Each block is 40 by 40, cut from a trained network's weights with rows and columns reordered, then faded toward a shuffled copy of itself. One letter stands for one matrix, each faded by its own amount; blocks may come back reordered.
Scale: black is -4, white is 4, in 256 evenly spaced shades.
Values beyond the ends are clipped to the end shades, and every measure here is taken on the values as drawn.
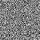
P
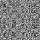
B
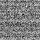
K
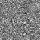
P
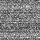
K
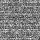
K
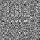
B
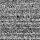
K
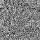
P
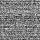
K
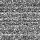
K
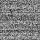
K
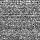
K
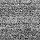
K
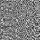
B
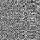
B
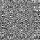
B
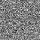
P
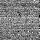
K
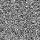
P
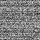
K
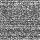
K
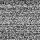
K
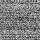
K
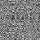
B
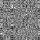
B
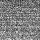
K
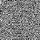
P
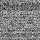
K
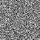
P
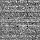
K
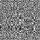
B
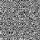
B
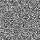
P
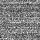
K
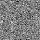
P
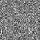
B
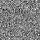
P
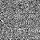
P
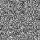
P
